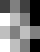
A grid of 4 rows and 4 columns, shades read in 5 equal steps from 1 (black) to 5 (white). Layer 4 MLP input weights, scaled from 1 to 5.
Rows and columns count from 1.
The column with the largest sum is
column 1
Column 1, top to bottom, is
2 5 4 5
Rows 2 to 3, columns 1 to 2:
5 4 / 4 3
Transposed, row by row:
2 5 4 5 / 3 4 3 4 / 2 3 4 3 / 1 1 3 1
